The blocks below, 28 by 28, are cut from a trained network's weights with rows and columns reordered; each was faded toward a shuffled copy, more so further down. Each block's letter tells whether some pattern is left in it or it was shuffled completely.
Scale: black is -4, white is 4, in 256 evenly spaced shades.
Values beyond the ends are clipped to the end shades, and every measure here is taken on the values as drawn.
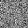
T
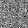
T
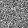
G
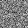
G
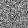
G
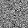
T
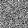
G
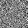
T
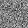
G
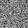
G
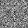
T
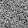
G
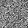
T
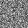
G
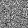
G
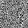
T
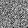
G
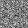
T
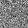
G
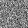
G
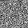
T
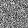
G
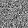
G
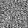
T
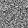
G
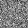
G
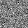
G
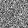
G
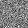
G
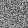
G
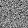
G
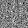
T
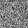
G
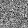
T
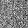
T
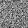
G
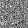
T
